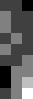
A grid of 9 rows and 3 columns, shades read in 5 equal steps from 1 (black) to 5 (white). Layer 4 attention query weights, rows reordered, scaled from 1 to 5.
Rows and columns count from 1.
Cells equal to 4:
1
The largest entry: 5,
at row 9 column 3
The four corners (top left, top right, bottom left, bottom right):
2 1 2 5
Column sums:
19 22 24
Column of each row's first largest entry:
1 1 1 2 1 3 2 3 3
